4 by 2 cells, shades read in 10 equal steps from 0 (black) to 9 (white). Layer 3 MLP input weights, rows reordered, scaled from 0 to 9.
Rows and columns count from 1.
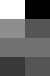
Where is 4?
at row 3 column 1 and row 3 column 2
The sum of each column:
20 10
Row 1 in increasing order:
0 9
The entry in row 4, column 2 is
3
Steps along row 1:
down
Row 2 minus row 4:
3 0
